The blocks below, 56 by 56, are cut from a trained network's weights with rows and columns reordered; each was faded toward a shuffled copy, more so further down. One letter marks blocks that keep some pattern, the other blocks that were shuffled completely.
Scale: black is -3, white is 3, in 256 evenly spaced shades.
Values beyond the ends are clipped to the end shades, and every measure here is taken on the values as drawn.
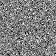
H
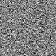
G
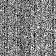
G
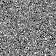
H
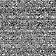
G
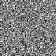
G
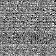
G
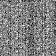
G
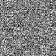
G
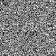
G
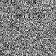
G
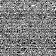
G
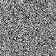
G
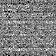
G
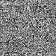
G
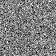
H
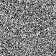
H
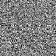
G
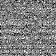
G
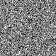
H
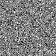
H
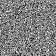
H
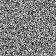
H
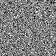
H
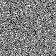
H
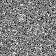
H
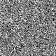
H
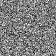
H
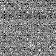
G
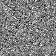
H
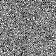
H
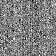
G
